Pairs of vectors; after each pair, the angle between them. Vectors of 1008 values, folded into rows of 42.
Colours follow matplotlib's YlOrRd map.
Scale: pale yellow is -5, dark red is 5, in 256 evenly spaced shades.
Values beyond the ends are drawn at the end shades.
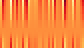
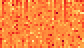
partly aligned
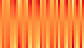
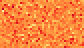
orthogonal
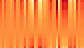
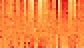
nearly parallel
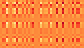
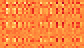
nearly parallel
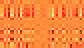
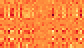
nearly opposite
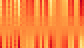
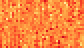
partly aligned
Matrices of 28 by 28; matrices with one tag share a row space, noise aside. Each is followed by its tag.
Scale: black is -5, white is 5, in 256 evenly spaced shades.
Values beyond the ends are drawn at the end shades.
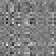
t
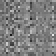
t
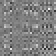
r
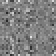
t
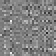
r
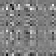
t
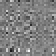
t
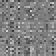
t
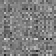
r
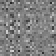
t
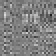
r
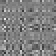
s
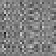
s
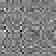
s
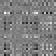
r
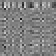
s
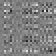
r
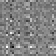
t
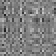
s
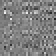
r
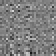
t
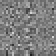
t
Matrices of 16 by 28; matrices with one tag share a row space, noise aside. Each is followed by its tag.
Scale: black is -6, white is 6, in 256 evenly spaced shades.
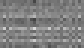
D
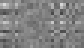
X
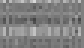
D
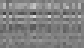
D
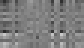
X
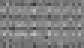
D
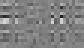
X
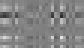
X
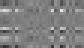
X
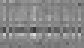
D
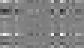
X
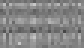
D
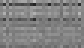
D
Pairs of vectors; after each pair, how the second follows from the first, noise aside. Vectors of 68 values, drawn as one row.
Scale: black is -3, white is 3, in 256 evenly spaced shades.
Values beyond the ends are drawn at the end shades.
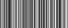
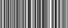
shuffled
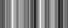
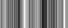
wrapped around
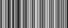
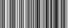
wrapped around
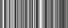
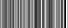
shuffled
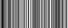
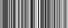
shuffled
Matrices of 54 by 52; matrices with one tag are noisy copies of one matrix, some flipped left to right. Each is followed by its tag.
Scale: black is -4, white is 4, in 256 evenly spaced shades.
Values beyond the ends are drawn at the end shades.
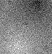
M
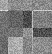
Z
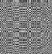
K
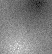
M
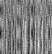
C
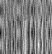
C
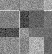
Z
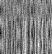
C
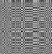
K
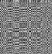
K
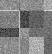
Z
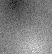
M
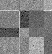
Z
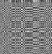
K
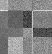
Z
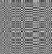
K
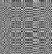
K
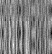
C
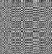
K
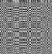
K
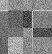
Z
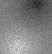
M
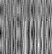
C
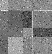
Z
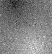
M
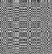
K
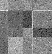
Z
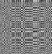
K
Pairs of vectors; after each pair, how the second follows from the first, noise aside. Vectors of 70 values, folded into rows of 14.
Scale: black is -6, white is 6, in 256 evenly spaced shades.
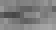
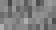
shuffled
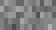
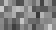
scaled up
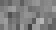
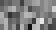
scaled up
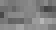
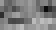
scaled up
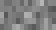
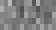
shuffled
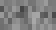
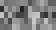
scaled up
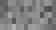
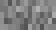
shuffled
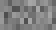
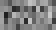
scaled up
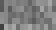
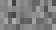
shuffled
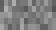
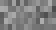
shuffled
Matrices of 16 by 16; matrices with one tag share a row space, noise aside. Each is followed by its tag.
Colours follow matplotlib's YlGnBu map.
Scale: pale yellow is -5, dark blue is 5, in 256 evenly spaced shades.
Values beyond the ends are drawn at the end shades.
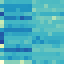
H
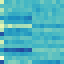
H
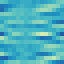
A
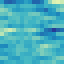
A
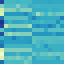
H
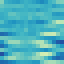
A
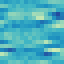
A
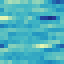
A
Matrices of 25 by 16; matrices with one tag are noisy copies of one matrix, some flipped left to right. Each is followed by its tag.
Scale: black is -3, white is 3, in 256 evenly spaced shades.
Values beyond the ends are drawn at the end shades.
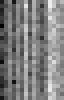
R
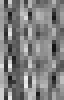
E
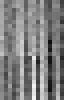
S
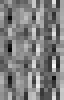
E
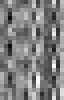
E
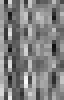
E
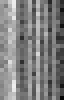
R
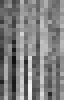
S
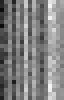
R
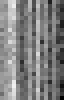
R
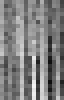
S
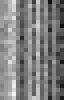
R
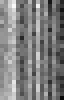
R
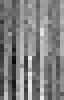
S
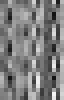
E
